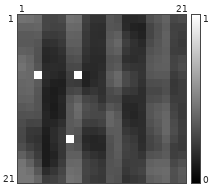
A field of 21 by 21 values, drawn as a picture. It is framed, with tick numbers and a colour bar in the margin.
Stripes: upright, repeating 4 times. Histogram: skewed, a long tail of high values. Lone odd cells: 3, each higher than its neighbours. Average level on the scale: 30%.
